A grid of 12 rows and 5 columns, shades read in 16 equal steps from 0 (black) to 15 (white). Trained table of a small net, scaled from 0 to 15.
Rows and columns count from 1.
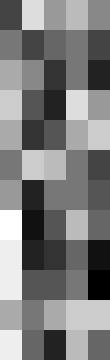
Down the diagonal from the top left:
4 4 3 13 12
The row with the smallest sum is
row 9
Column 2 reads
13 4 8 5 3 12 2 1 2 5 7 6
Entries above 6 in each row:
4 2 3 3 3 4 3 2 1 2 5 2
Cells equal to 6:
5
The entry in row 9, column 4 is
6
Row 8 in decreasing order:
15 11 6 5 1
